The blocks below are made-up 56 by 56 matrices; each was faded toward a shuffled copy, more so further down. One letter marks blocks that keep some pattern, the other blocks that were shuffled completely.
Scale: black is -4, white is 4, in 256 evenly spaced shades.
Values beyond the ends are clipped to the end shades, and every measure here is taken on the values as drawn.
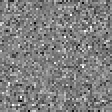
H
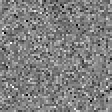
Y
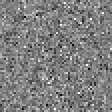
Y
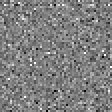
H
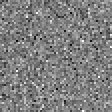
Y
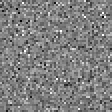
Y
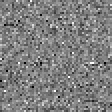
H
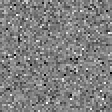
Y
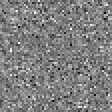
H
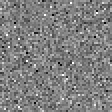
Y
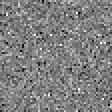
Y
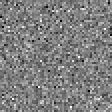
H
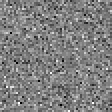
Y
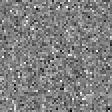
Y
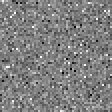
Y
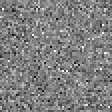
H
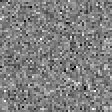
H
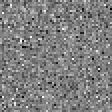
H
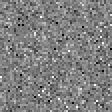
Y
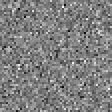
H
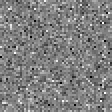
Y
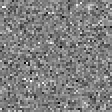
Y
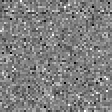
H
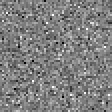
H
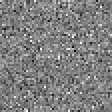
H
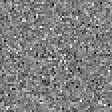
Y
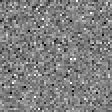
H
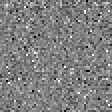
H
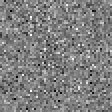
H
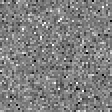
Y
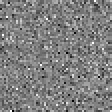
H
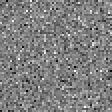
Y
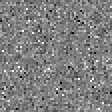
Y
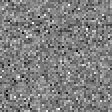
H
